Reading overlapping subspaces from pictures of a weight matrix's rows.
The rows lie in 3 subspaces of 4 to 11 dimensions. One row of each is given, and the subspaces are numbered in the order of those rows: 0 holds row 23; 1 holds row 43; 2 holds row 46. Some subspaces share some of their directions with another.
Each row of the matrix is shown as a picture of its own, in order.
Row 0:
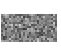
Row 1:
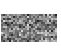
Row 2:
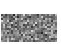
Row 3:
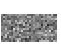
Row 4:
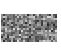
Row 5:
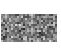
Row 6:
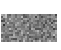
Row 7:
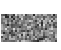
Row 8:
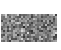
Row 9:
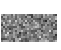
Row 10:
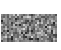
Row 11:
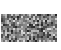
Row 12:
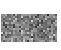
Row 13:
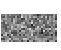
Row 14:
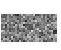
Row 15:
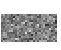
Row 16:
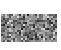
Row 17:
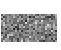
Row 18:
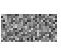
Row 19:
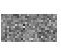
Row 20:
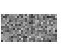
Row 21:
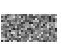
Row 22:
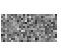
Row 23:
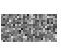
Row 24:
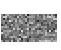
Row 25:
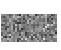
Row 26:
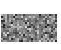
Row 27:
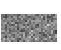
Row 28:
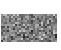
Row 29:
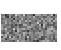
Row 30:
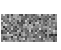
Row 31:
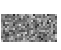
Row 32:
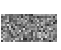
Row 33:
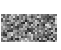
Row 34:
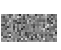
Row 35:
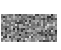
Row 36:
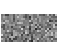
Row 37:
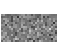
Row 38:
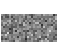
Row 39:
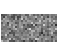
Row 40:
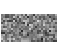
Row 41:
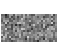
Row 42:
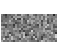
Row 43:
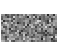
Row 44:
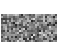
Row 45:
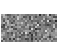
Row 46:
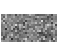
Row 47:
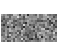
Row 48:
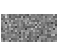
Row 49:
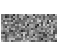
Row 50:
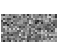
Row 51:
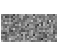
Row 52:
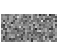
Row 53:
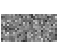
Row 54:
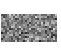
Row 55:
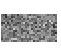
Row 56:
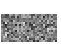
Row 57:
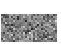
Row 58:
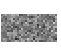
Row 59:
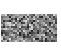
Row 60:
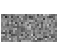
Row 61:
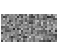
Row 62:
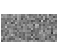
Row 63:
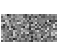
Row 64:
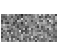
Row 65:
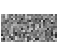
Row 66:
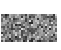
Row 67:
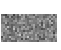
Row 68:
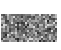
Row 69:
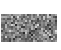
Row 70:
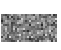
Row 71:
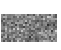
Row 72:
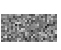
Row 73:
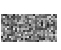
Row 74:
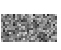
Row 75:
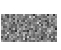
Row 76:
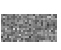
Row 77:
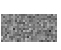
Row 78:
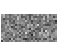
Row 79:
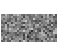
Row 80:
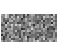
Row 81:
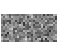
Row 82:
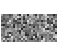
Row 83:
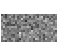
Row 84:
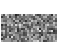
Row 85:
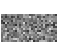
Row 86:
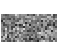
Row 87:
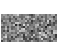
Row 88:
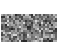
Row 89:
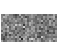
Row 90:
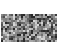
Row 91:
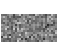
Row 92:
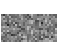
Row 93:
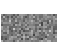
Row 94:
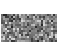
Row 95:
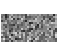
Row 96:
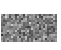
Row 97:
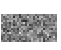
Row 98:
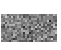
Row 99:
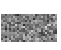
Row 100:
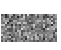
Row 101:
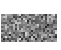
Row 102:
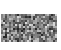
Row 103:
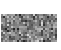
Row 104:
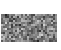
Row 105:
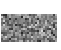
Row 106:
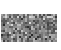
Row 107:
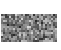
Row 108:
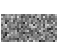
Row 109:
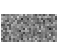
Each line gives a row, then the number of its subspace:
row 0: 2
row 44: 2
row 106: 1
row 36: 2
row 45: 2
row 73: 0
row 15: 2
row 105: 2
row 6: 2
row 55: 2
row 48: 2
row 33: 2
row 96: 1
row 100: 0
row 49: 1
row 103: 1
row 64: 2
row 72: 0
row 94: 1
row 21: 2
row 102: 2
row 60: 1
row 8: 2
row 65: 2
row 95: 2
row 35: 0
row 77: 1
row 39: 2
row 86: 0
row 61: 0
